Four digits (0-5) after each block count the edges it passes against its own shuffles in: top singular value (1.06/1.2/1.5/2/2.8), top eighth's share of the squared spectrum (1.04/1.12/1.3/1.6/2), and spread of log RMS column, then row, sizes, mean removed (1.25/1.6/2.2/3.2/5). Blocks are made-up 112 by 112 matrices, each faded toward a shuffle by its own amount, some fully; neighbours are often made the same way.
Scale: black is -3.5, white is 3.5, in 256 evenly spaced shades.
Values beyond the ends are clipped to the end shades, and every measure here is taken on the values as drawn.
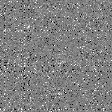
3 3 2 2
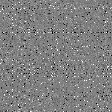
4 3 2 2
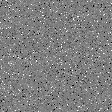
1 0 0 0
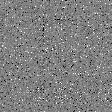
2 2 0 0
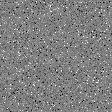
1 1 0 0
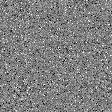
2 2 0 0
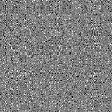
4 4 3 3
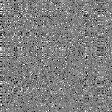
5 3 2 2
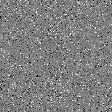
3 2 1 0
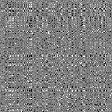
5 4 3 3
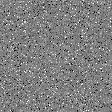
3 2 0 0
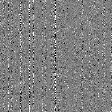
3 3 4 0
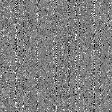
2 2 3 0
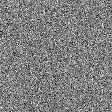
0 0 0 0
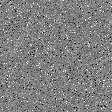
0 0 0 0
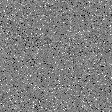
0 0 0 0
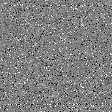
1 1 0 1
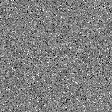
3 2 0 0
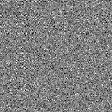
4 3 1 2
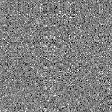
4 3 2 2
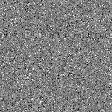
3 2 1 1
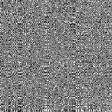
5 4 3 3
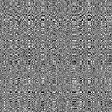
5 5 4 4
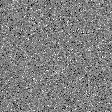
1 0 0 0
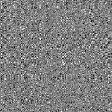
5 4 3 2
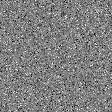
2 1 0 0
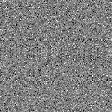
4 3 1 1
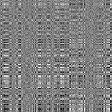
5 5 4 4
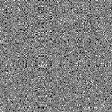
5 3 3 2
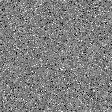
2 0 0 0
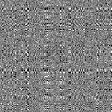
5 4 3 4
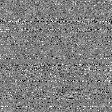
2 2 0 4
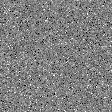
0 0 0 0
